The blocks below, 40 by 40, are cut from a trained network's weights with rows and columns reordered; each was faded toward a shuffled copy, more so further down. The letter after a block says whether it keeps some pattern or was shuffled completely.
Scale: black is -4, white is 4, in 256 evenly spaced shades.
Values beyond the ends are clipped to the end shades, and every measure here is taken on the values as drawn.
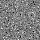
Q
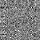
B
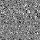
B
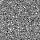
Q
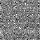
B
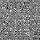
B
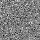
Q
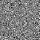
B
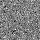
Q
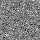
Q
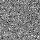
Q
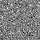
Q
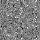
B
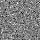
Q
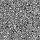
Q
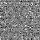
B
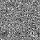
B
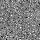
Q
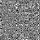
B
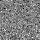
Q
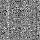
B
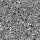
Q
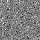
Q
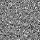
B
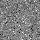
Q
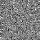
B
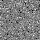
Q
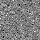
Q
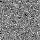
Q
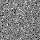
Q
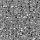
B
